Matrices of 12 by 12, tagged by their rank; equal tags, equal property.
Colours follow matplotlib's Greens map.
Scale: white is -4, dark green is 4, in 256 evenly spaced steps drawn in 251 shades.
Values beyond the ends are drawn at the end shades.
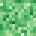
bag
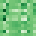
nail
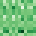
nail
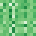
nail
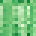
nail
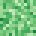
bag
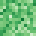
bag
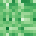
nail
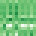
nail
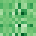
nail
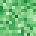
bag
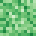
bag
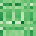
nail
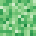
bag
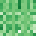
nail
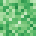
bag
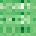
nail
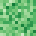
bag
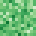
bag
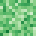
bag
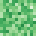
bag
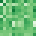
nail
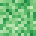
bag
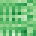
nail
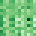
nail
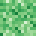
bag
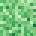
bag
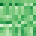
nail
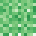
nail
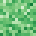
bag
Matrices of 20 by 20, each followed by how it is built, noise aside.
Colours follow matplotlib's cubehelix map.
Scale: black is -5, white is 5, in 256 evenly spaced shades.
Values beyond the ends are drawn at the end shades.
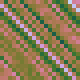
Toeplitz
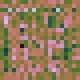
low rank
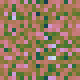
low rank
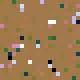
sparse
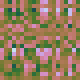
low rank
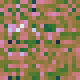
low rank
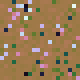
sparse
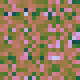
low rank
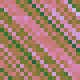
Toeplitz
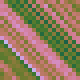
Toeplitz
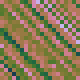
Toeplitz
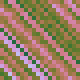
Toeplitz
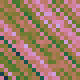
Toeplitz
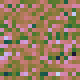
low rank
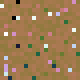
sparse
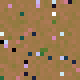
sparse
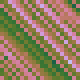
Toeplitz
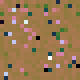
sparse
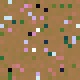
sparse
